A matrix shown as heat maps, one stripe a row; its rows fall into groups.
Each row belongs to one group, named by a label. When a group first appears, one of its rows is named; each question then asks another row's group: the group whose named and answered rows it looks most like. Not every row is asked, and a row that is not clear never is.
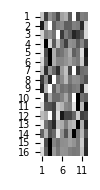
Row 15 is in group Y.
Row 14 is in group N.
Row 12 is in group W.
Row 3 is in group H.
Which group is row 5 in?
Y
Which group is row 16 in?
Y
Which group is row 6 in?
Y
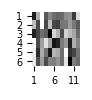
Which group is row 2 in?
W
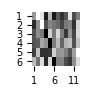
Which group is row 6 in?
H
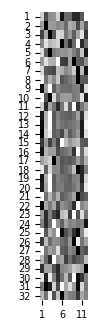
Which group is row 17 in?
W
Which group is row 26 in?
N
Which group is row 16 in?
N
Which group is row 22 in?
N
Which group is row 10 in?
Y
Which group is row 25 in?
H
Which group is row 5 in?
Y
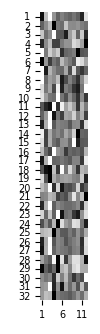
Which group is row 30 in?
H
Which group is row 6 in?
N
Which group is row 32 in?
W
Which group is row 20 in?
W
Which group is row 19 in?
Y
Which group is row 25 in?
W
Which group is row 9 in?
H
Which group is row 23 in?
H
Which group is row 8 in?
H
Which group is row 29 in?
N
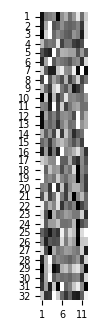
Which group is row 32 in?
H
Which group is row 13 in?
N
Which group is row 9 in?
H
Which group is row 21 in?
N
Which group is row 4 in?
H
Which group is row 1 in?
N
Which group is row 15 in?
H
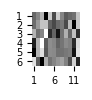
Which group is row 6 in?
Y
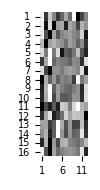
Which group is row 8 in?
N
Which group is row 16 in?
Y
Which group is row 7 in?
Y
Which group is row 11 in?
N
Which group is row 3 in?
Y
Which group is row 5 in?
W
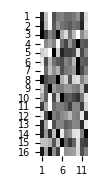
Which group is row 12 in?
Y
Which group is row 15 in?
W
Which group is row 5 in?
W
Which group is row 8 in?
N
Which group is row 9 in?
Y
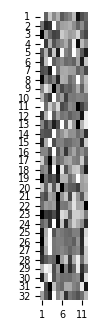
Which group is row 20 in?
H
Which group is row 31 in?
Y
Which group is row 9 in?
W
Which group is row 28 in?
N
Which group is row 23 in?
N
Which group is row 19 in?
N
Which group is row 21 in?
N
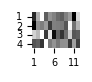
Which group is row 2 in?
N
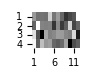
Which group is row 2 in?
W
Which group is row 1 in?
H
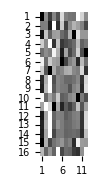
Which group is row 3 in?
N
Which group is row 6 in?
H
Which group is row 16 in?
H
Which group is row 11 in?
W
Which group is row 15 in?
N
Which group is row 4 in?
W
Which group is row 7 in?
Y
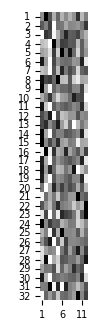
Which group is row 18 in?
N
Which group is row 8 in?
N
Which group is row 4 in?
W
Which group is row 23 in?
W
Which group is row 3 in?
H
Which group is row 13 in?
N
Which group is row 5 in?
W
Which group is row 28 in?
W
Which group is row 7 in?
W
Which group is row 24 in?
N
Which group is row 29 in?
H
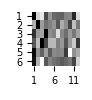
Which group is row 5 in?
N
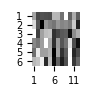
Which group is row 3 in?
H
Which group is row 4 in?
W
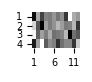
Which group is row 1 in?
N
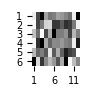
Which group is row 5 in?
H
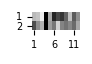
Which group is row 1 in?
W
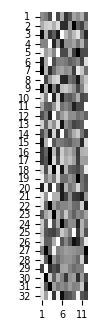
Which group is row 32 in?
W
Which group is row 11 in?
H
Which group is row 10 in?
W
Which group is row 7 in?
N
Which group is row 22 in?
Y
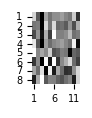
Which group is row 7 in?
H
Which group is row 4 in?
Y
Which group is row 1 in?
Y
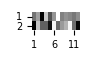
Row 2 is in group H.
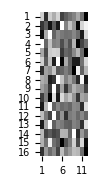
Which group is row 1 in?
W
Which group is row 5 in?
W
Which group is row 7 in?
N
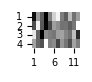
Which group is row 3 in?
Y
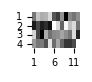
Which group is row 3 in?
Y
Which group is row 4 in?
H
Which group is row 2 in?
N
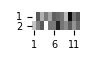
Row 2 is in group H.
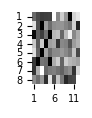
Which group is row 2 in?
Y
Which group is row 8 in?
H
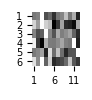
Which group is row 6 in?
W
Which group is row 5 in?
H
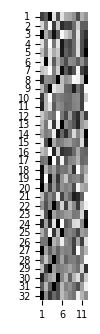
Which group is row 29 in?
Y
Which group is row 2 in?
W
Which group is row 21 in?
H
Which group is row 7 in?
W
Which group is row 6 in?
W
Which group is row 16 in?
W
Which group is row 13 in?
H
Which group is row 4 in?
W
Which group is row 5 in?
W
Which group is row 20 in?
N
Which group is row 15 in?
Y
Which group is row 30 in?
N
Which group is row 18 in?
N
